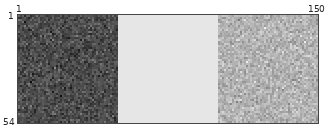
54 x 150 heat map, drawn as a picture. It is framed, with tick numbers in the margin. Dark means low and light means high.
It is made of 1 by 3 panels. Panel 1,1: low, fine-grained. Panel 1,2: very high, flat. Panel 1,3: high, fine-grained.
